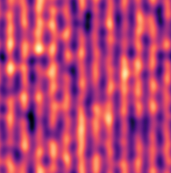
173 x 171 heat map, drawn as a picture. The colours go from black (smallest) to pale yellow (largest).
There are no lone odd cells. Stripes running up and down repeat 12 times from left to right. On average the colour sits 50% of the way up the scale. There is no overall slope.
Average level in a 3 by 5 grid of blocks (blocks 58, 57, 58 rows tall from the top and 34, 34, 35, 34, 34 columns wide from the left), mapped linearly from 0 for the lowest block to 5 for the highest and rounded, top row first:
3 5 0 1 2 | 1 3 1 4 3 | 1 3 4 1 1
